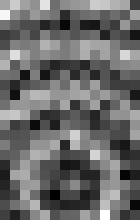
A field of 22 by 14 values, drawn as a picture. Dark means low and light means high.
No seam splits the table. The bottom middle is the ninth with the lowest average. No row or column stands out. Concentric rings centre on the bottom middle.
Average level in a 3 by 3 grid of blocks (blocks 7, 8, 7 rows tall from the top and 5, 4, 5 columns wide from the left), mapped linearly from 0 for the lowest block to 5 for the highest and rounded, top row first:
5 3 4 / 3 4 2 / 3 0 3
